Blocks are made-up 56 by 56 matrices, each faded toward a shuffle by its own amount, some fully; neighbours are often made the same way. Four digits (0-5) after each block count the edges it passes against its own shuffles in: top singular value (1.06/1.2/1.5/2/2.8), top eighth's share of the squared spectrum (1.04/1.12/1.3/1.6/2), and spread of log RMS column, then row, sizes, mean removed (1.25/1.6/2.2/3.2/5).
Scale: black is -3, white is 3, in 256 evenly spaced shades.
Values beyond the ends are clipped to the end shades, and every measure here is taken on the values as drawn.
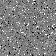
0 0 0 0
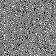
2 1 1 0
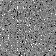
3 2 1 0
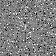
2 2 0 0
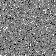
1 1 0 0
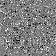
3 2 0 1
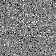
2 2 0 1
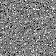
2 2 0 0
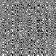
4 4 3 2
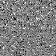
3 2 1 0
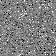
1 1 0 0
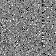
2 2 1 0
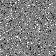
1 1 0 0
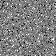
1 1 0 0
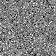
2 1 0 0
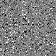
3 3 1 1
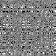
4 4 2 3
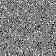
1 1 0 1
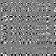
4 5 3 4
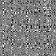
3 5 3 3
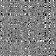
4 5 3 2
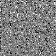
3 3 2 0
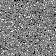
0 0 0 0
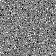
0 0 0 0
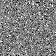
0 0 0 0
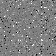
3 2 0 0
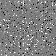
2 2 0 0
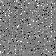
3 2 1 0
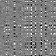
5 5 3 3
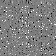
3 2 1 0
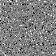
3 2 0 1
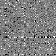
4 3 1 2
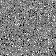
2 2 0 0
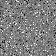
1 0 0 0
